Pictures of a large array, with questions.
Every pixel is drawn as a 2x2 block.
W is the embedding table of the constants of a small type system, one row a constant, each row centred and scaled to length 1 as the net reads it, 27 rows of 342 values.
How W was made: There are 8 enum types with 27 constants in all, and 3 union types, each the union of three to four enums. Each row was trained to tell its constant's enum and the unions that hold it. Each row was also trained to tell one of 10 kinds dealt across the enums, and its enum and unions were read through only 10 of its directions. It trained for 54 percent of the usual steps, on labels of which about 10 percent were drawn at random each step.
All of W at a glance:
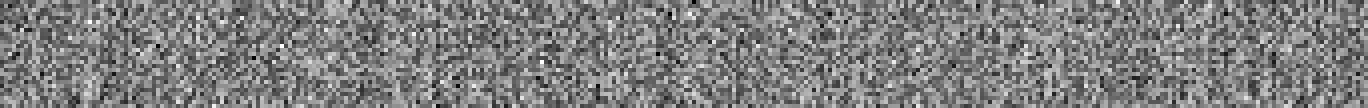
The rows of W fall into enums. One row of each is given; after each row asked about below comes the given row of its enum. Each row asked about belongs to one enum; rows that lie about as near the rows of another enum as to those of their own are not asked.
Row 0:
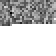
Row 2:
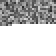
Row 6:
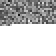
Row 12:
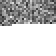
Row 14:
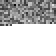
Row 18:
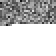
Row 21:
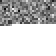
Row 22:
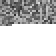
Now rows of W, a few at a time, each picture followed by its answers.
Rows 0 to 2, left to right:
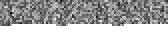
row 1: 0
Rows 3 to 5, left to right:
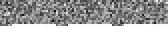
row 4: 22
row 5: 0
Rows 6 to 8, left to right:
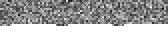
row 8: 2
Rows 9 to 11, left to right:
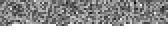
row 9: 2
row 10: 22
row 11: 6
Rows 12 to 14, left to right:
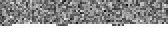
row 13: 18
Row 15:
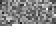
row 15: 2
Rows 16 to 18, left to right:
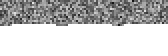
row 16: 6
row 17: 22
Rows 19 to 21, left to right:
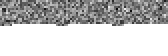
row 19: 21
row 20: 0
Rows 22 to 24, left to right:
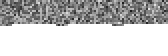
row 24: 18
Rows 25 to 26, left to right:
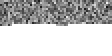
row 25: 6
